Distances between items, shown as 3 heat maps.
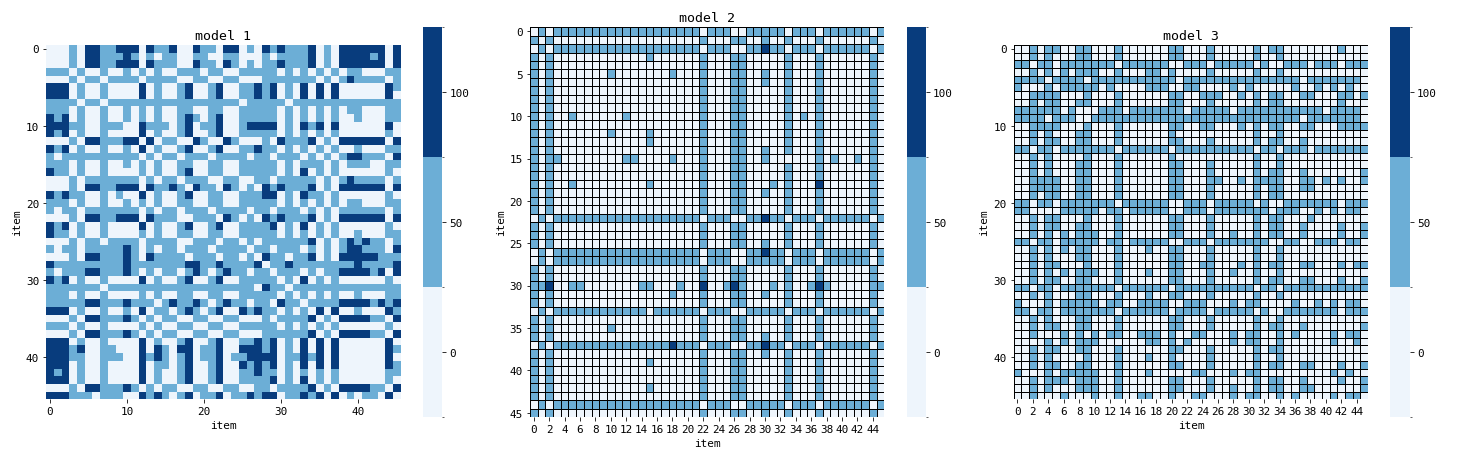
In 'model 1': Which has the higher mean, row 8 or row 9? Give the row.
9
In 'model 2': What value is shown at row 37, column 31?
50
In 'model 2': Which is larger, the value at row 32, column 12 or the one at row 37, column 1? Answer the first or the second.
the second
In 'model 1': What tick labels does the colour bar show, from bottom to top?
0, 50, 100
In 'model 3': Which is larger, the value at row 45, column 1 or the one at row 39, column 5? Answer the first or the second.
the second
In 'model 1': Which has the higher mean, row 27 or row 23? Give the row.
27
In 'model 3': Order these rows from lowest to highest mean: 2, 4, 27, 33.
27, 33, 2, 4
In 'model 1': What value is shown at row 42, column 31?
50
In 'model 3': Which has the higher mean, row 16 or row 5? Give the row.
5
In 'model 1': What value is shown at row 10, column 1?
100
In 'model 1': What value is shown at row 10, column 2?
100
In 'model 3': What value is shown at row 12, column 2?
50
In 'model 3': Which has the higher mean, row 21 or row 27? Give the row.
21
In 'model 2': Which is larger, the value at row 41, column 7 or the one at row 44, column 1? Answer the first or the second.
the second
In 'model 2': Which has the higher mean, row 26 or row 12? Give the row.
26
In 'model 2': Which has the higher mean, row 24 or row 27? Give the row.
27
